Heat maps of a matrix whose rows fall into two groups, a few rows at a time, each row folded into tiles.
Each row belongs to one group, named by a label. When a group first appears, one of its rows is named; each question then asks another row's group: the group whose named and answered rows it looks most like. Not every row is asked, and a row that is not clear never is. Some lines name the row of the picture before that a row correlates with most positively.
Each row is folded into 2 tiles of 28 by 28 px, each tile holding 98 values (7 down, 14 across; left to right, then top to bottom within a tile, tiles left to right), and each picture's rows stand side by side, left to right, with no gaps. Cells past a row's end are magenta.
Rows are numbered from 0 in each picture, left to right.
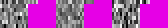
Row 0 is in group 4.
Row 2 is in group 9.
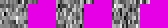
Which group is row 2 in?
9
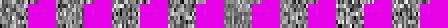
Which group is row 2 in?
9
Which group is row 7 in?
9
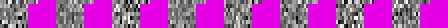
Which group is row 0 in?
4
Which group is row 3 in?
4
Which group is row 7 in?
9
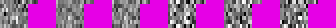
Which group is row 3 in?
4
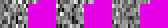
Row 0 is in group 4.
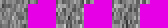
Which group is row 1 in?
9
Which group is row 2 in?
9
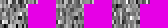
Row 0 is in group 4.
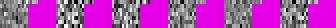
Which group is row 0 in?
4
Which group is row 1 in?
4
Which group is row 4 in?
4
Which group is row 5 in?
9
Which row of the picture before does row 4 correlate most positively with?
0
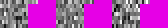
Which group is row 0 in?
4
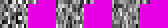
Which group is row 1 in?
9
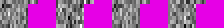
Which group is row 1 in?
9
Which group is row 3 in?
4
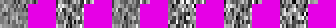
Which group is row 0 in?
4
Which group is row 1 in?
9
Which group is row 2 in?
9
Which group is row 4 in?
9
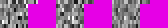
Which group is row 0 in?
4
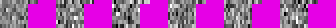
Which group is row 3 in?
9
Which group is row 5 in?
4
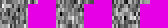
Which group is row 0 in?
9
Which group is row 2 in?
9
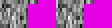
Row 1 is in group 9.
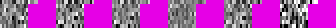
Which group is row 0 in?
9
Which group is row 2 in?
4
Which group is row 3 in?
9
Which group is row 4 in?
4
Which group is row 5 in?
4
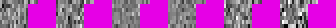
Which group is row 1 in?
9
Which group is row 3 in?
4
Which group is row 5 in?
4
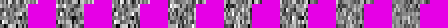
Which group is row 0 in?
4
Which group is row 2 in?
4
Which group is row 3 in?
9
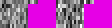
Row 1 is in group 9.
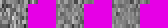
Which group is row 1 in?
4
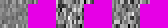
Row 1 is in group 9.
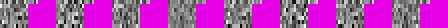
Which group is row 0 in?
4
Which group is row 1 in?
4
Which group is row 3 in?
9
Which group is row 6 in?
4
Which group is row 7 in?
9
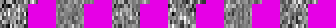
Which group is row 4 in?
9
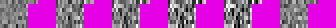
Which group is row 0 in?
4
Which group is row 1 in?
9
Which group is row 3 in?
9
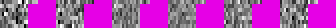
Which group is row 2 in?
9
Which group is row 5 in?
9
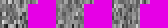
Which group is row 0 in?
4
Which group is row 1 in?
4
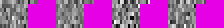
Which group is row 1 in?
4
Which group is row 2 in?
4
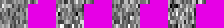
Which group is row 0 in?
9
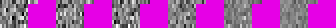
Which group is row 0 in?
9
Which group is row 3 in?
4
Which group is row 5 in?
4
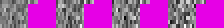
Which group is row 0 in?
9
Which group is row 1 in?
9
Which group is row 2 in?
9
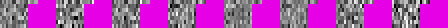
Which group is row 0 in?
9
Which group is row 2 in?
9
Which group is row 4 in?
9
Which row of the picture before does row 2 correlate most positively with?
2
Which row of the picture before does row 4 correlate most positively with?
1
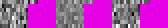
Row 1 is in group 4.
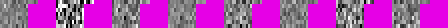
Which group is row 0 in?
4
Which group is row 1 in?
9
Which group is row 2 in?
9
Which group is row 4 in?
4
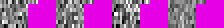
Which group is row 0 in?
4
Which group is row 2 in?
4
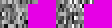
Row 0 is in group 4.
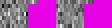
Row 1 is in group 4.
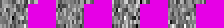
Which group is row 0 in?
9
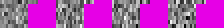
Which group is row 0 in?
4
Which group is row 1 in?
9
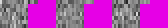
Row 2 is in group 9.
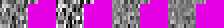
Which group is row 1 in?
9
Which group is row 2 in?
4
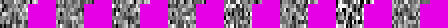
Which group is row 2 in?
4
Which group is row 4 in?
9
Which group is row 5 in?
9
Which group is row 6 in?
9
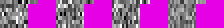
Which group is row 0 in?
4
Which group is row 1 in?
9
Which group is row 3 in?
9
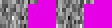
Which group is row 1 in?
9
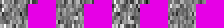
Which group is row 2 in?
4
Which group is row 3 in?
9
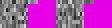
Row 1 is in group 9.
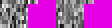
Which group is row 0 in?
9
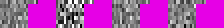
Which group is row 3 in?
4
